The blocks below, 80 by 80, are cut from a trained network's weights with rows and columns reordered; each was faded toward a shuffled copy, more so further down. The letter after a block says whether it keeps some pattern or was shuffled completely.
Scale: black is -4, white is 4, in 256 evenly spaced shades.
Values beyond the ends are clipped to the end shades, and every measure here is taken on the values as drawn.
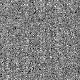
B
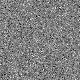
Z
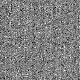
B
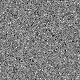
Z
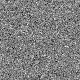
Z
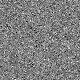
Z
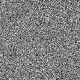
B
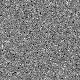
Z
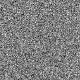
B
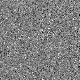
B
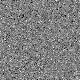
Z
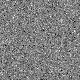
Z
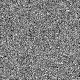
Z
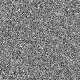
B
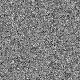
Z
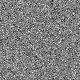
Z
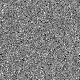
Z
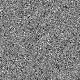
Z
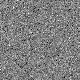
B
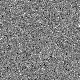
Z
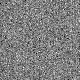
B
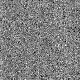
B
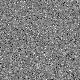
Z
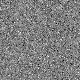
Z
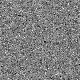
Z
